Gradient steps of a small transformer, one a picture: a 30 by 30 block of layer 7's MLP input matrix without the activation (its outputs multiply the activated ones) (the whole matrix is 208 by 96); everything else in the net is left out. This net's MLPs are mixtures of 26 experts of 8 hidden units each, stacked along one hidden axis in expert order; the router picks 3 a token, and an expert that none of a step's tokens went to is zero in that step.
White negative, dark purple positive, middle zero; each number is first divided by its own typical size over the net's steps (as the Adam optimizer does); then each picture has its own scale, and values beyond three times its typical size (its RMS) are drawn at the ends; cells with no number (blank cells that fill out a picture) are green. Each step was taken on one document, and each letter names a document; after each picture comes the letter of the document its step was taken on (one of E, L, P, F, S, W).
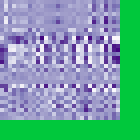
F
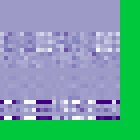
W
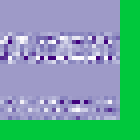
W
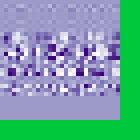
F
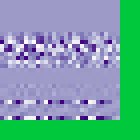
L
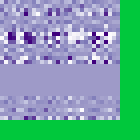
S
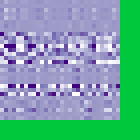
S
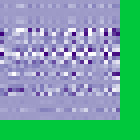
F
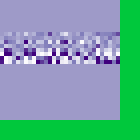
W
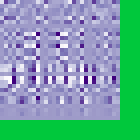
S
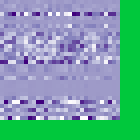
L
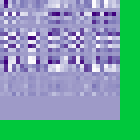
S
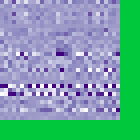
F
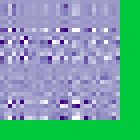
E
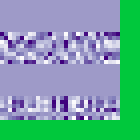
W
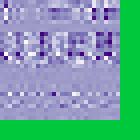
L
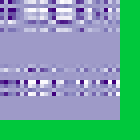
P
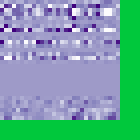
E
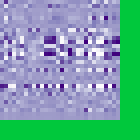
F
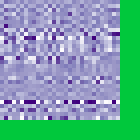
S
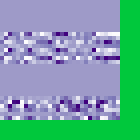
W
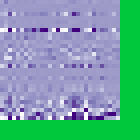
E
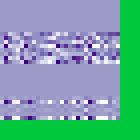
W
